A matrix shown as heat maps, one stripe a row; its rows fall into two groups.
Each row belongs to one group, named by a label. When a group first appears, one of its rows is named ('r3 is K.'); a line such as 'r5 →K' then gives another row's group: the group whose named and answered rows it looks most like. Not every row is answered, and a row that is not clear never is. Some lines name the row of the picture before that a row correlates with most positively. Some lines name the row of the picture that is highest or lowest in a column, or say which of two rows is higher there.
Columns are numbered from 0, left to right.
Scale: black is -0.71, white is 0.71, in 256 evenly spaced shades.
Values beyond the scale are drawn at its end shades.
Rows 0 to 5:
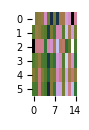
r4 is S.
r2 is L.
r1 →S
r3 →S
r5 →S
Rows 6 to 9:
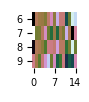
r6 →L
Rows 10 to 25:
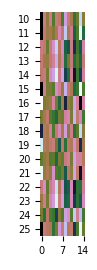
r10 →L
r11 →L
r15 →L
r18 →L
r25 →L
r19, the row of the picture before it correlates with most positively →7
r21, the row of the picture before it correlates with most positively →7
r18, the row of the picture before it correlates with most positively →8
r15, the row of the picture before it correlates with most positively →8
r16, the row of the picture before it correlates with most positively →7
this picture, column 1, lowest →24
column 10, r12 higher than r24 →Yes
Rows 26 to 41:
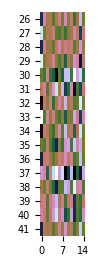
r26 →L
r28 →L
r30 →S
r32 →L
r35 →S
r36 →L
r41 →L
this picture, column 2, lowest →37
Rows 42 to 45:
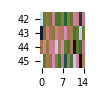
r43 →L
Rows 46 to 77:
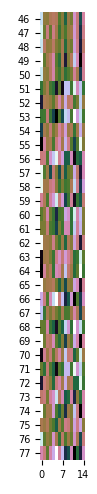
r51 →S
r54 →L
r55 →L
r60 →S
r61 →S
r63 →L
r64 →L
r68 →S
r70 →L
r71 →S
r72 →L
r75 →S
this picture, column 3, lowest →57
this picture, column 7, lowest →51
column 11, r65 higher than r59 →Yes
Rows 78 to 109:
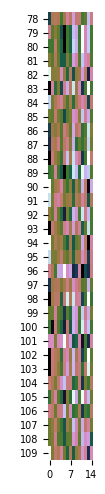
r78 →L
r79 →S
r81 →S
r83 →L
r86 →L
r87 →L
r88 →L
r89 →S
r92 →S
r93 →L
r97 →L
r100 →S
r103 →L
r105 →S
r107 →S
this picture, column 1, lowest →100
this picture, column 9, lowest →96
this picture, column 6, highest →98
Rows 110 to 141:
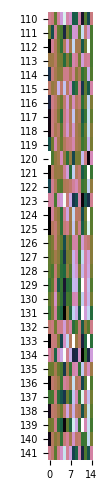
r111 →S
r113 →S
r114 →L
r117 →L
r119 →L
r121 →L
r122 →L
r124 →L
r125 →L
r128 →S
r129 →S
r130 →S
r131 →S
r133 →L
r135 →S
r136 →L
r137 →S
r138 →L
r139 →S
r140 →L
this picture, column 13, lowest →120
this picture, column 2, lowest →134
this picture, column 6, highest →133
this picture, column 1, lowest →111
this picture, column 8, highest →133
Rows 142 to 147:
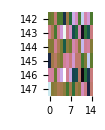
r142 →S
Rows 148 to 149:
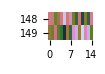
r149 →S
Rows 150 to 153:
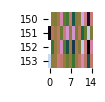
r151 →L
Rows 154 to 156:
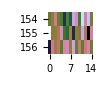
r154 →S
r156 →L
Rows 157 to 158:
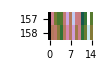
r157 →L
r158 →L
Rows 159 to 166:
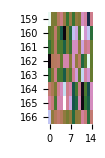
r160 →S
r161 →S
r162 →L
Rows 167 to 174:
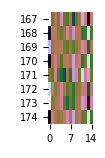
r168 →L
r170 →L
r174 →L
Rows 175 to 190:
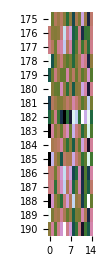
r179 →L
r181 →L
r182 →S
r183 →L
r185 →L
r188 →L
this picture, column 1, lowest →178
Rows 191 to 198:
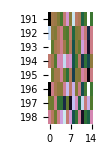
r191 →L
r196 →L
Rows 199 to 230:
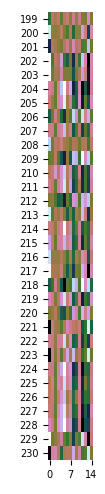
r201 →L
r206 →S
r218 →S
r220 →S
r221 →L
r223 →L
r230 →L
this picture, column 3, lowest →212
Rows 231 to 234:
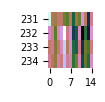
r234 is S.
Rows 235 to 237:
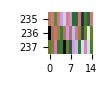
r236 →L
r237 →S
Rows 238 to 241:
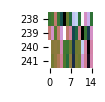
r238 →S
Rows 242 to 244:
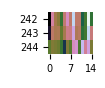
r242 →L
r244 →S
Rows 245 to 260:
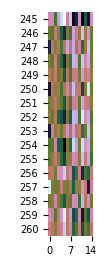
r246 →S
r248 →S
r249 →S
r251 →S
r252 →S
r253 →L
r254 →S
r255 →S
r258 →S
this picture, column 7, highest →245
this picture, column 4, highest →245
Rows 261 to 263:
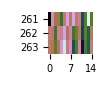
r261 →L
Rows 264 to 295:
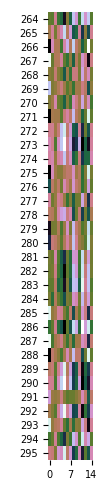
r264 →S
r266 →L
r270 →S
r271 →L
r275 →L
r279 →L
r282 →S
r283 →S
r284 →S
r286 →S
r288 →L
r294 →S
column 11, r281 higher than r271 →Yes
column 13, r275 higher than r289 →Yes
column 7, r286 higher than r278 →No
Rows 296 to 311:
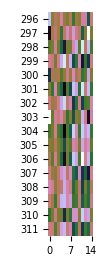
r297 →L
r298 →S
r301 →S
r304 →S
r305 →S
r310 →S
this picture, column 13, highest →297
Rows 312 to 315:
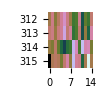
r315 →L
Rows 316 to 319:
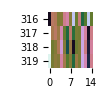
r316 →L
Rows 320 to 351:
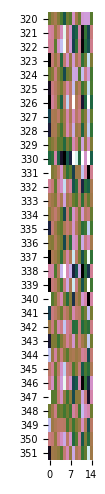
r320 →S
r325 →L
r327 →L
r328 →L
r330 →S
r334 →S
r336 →S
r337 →L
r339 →L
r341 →L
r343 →L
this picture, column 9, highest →330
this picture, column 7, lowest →330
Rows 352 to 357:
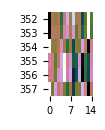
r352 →L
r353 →L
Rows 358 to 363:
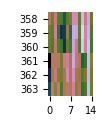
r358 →S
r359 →S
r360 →S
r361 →L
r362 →L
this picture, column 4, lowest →359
